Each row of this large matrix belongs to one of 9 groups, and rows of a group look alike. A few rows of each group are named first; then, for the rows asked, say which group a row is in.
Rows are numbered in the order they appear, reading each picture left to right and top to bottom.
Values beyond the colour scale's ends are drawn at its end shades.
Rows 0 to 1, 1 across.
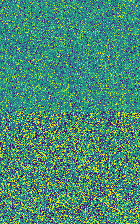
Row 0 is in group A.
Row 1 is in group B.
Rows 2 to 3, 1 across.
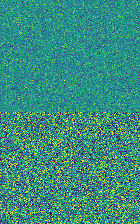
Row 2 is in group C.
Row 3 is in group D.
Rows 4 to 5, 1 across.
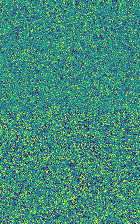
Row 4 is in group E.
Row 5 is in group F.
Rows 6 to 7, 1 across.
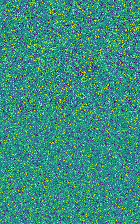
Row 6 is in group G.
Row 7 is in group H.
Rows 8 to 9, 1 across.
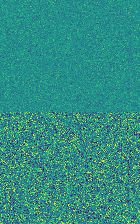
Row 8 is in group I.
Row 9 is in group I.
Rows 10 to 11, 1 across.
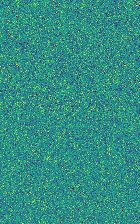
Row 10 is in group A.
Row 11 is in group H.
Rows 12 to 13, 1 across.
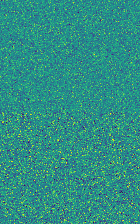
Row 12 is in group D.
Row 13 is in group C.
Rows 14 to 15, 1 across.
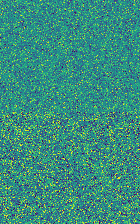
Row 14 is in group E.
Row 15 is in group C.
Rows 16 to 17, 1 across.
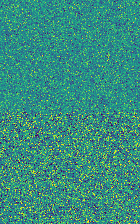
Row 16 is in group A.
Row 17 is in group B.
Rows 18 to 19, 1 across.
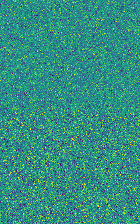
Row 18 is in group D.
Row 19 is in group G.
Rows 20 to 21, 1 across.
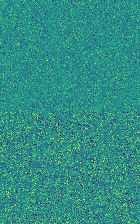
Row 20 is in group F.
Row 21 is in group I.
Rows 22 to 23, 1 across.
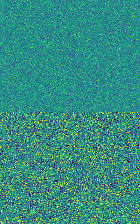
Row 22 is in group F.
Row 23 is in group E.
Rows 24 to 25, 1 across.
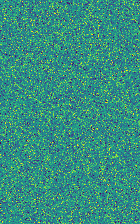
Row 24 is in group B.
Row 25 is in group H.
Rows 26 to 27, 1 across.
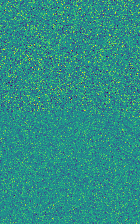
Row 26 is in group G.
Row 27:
B
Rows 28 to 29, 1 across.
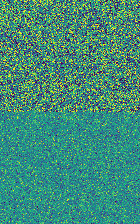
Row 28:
C
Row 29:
A
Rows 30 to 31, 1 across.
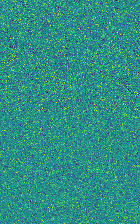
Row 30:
C
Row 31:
B
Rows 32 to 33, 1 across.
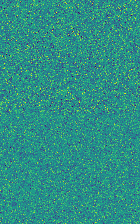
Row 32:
A
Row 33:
F
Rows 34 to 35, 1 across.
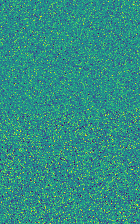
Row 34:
B
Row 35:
C
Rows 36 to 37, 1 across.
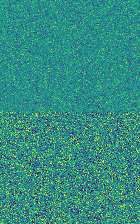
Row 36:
I
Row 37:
I
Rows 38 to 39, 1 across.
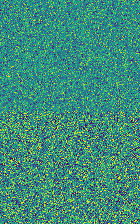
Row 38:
B
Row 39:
C
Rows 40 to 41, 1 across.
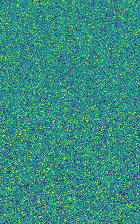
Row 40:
A
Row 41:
C
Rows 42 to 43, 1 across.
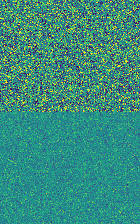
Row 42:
C
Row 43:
C
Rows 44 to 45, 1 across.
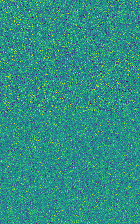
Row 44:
C
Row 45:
D
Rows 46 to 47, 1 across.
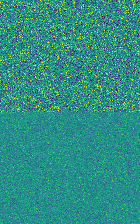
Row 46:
E
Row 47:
I
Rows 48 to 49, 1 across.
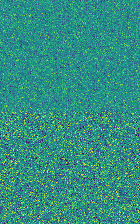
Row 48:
F
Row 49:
C
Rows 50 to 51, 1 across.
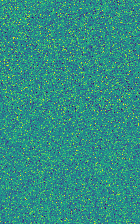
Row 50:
C
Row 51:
G
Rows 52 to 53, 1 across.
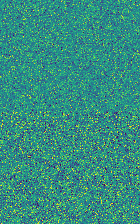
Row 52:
B
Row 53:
E
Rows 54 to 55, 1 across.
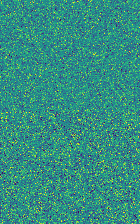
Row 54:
D
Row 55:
I
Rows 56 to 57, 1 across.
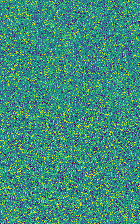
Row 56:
I
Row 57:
E
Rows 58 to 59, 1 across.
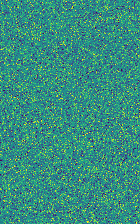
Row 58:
D
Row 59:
B
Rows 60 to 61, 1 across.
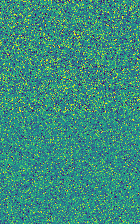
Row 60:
F
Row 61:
D
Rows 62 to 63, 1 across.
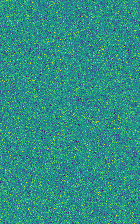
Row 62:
I
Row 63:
A
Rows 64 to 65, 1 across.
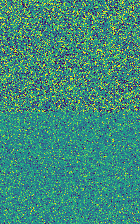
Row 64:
C
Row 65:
C
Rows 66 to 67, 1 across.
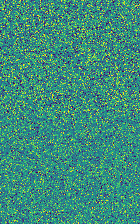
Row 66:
B
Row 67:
D
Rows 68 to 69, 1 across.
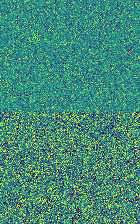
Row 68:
D
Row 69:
A
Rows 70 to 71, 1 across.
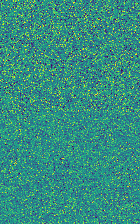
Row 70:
D
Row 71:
C
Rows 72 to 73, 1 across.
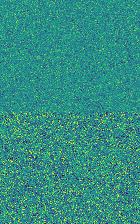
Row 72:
I
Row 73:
C
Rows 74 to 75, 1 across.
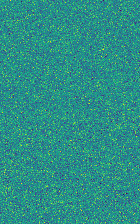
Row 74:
I
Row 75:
C
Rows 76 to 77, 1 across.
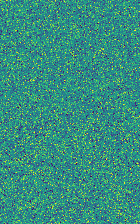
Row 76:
I
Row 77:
B
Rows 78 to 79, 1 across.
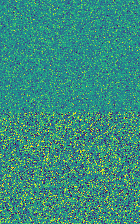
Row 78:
G
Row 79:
H
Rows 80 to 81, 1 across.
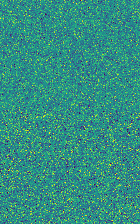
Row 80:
F
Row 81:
C
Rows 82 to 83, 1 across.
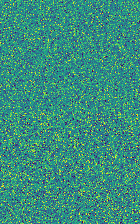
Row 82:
H
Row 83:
H
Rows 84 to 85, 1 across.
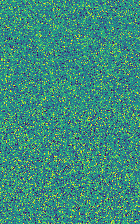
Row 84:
C
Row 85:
H
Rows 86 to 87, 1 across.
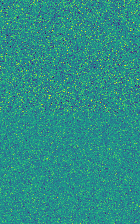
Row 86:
A
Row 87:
H
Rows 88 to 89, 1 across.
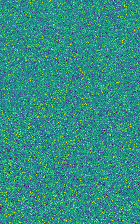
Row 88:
G
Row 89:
C
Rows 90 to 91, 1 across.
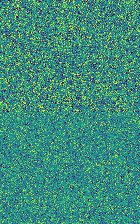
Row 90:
A
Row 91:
H
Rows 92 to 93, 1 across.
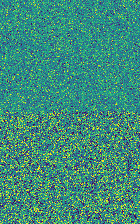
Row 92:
A
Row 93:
I
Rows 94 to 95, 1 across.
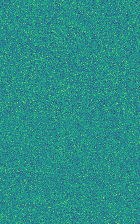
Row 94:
A
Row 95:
A
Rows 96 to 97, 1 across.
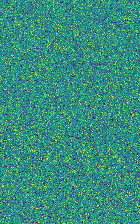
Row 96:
H
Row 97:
H
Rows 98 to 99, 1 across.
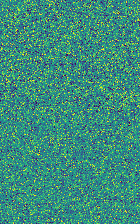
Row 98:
I
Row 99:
D
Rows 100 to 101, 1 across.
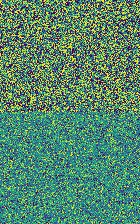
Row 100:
E
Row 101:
C
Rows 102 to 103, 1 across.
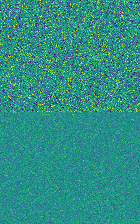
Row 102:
B
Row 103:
D
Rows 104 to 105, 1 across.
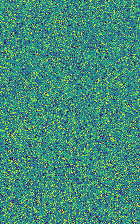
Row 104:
F
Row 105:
C
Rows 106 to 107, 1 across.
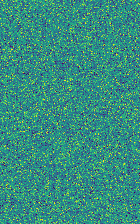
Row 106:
C
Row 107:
I
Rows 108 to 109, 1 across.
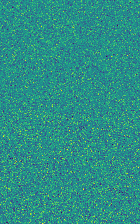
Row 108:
G
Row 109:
C
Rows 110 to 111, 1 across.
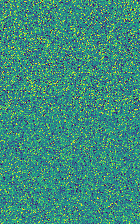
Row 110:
H
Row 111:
E
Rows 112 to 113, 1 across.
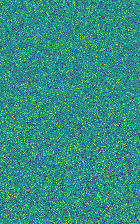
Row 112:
E
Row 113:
I
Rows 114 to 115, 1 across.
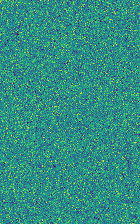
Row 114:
E
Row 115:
I
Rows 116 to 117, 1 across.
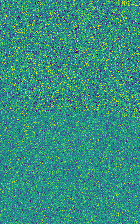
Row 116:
B
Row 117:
B
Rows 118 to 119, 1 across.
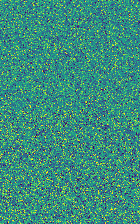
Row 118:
H
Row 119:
F
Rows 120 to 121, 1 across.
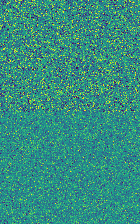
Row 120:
G
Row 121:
D
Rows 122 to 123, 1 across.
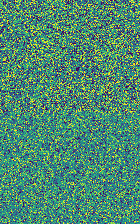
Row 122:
G
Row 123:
H
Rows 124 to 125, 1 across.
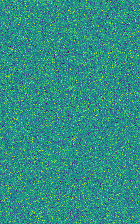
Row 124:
C
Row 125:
G
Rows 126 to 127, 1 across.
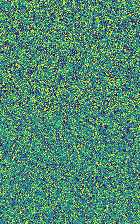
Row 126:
E
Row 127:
F
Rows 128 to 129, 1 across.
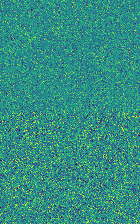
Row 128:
D
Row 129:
B
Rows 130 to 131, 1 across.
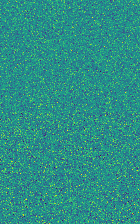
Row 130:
G
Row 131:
C
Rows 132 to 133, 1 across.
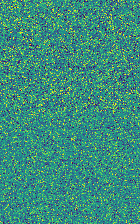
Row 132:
C
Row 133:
G
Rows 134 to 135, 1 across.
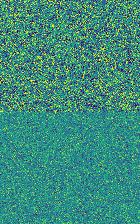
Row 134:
I
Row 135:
I
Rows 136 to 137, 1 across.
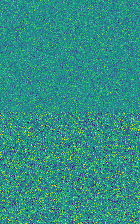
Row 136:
E
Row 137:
F
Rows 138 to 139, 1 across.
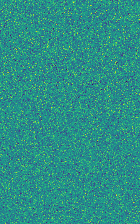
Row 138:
H
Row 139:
B
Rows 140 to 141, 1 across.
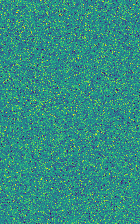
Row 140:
E
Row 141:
D
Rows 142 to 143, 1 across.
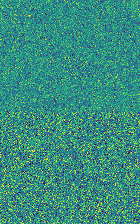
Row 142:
F
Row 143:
H
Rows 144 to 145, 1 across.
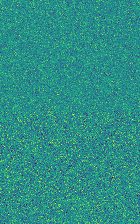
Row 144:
E
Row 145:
D
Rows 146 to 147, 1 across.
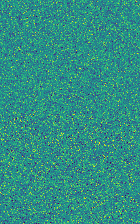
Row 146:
B
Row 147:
D
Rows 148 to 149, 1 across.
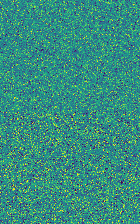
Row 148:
E
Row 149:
D
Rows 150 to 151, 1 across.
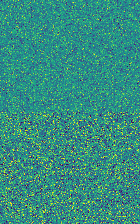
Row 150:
D
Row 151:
C
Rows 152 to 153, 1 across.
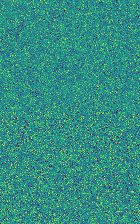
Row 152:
E
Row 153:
E
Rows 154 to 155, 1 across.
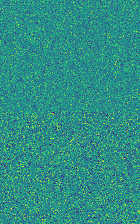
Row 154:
H
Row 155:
I
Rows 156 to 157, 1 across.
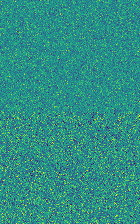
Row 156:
E
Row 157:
A
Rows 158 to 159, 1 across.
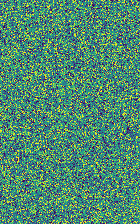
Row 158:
H
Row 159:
F
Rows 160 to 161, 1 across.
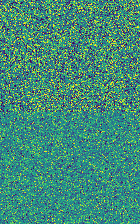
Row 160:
G
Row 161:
D
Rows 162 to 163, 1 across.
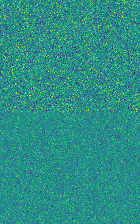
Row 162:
B
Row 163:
A
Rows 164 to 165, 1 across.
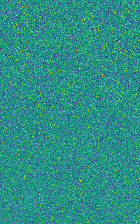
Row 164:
B
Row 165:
B
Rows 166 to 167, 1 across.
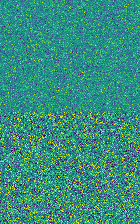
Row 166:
G
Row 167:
D
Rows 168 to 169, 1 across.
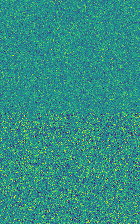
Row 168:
I
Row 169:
B
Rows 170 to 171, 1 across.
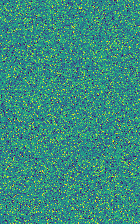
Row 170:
G
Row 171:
D
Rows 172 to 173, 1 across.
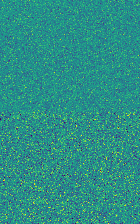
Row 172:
C
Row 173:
A
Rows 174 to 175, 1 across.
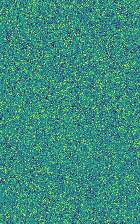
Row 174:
A
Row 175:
A
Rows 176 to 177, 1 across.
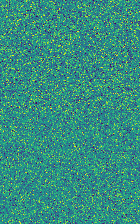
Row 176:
I
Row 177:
F
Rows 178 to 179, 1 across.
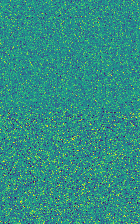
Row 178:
F
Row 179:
G
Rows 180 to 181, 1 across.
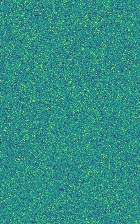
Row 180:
D
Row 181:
B
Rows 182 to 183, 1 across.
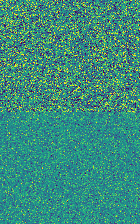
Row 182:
I
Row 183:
A
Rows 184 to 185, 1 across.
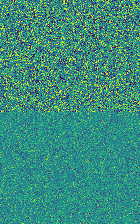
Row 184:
E
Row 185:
H
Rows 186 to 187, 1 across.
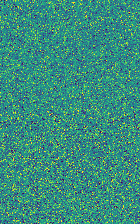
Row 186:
D
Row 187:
D
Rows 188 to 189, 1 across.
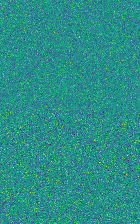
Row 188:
F
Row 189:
I
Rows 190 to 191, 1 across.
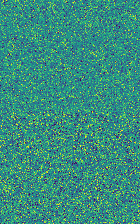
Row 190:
D
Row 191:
E
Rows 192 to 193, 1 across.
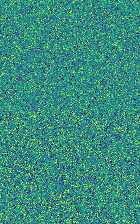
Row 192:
H
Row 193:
A
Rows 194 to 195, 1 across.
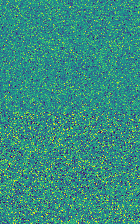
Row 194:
G
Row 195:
D
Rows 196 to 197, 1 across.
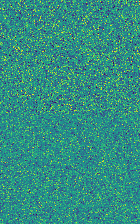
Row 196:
B
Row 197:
I
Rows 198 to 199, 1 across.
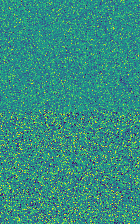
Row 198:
C
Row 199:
E
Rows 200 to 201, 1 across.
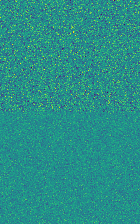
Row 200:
G
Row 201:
C
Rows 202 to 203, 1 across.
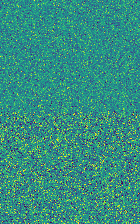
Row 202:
A
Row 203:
D
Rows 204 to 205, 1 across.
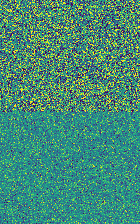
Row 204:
G
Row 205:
D
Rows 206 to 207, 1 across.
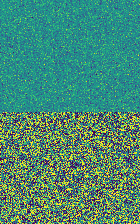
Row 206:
C
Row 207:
E
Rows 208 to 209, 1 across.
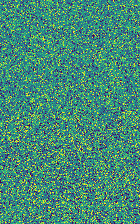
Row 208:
G
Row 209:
A
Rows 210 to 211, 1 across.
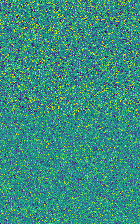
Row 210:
D
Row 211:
E
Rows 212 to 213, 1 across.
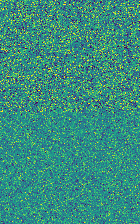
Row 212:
I
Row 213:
G
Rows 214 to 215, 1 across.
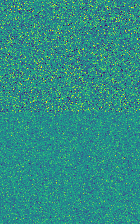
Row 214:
D
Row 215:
I
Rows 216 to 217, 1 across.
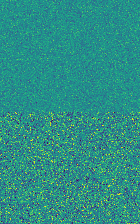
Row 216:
I
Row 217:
G
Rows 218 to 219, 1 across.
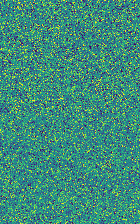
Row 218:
D
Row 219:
F
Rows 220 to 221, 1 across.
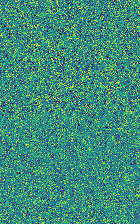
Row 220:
G
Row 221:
A
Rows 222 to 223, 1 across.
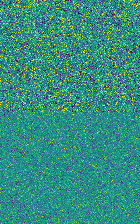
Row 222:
A
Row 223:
D
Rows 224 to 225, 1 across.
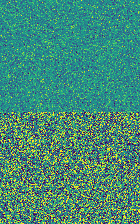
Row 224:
G
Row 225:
H
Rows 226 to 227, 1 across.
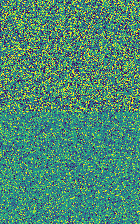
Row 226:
H
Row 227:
F
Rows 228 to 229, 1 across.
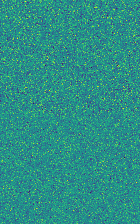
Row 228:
C
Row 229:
I
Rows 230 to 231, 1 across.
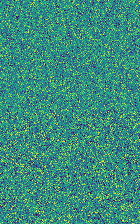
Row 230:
A
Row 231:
I
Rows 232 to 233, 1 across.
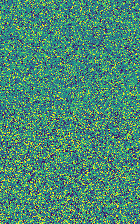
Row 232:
D
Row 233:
A
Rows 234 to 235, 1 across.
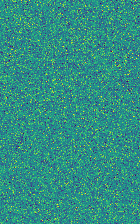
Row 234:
C
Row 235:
E
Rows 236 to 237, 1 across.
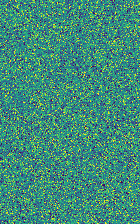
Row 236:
G
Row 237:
D
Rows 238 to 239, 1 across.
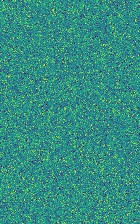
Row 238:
C
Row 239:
H
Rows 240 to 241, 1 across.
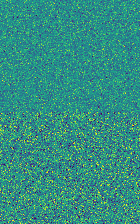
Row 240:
I
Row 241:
F
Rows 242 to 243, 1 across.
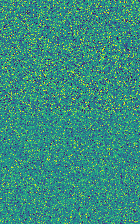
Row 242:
H
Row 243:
H
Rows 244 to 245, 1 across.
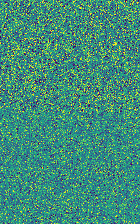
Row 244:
H
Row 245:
A
